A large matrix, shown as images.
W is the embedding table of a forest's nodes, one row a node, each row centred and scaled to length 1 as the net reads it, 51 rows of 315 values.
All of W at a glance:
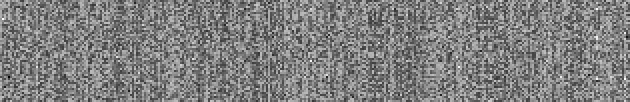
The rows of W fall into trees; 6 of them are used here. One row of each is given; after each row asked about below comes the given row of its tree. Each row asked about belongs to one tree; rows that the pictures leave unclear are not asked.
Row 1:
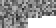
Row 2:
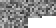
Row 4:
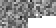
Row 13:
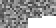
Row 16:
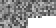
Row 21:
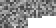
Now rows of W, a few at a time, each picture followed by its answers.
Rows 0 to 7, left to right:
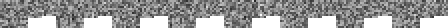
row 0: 13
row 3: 1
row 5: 2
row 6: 13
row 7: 2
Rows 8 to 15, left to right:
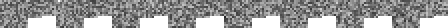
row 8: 13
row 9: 13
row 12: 21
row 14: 13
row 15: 1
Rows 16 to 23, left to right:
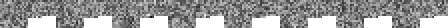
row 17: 21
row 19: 1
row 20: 13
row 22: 4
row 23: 21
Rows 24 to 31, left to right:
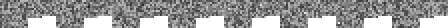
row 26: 16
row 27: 16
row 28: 16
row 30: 4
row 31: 21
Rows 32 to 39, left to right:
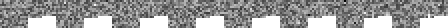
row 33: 13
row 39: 21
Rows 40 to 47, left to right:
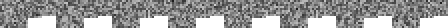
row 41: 1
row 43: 21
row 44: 13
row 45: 21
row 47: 16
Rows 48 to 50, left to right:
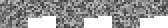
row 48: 13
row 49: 21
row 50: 21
